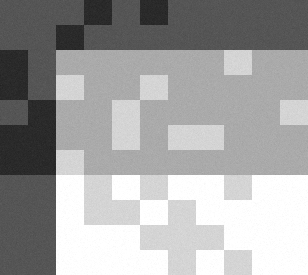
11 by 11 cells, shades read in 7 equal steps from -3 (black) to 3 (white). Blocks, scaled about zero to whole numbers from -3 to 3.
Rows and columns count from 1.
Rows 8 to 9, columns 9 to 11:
2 3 3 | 3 3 3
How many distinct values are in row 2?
2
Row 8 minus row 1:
0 0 4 4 4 4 4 4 3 4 4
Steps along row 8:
same up down up down up same down up same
